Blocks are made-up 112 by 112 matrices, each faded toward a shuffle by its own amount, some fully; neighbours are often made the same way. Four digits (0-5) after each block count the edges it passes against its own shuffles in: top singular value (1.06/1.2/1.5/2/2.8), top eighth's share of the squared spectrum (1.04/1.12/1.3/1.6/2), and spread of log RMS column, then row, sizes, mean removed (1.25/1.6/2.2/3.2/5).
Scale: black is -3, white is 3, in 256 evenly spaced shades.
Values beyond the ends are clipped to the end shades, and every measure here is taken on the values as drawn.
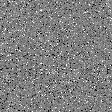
2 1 0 1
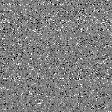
4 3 1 2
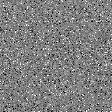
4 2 1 2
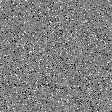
1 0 0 0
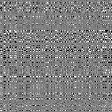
5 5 3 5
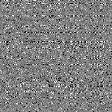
4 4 2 3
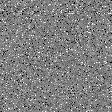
2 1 0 0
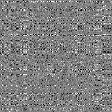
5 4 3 4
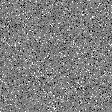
2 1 0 0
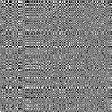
5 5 4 4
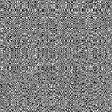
5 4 3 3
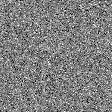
0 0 0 0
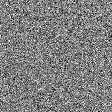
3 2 0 0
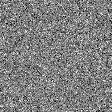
2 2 0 1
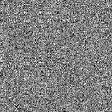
4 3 2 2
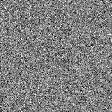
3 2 1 1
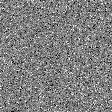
0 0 0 0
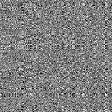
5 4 3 3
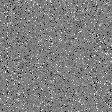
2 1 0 0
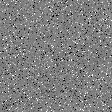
0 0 0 0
